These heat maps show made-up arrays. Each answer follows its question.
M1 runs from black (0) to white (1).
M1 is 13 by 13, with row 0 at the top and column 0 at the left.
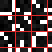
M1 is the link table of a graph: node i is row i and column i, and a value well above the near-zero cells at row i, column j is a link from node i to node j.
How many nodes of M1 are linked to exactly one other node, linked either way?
0
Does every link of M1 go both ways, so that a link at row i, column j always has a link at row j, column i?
yes
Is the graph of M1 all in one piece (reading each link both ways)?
yes
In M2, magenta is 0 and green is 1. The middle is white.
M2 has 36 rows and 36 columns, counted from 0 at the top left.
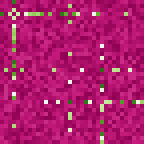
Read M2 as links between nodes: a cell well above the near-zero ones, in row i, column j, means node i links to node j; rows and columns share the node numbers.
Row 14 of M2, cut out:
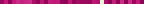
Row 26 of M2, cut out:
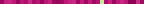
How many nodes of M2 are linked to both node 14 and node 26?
1
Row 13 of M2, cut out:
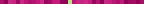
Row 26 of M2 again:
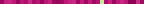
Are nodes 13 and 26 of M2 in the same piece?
yes
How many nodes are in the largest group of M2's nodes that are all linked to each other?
2
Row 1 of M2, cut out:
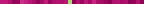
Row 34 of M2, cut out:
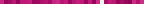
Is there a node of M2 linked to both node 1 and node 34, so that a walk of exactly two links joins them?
no
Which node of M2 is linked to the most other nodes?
node 3
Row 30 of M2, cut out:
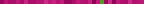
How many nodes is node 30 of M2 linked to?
1
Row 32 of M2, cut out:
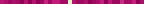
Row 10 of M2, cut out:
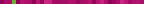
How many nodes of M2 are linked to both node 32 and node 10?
0
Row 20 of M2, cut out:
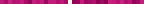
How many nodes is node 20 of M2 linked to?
1
